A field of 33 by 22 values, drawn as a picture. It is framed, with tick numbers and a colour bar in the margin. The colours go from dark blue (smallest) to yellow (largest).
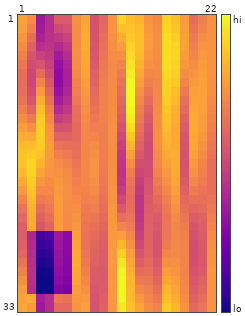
The values are skewed, with a long tail toward low values. The ninth with the lowest average is the bottom left. The bottom left is the roughest part. In the bottom left lies a patch that is lower than the rest. The grain runs up and down.
